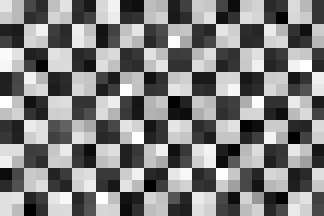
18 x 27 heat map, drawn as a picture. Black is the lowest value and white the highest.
Histogram: two levels. Slope: none. Odd rows or columns: none. Average level on the scale: 50%. Grain: checkered.
